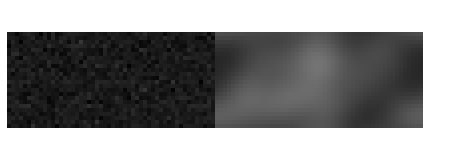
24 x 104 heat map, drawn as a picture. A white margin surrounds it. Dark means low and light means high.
It is made of 1 by 2 panels. Panel 1,1: very low, fine-grained, faint in contrast. Panel 1,2: low, smooth.
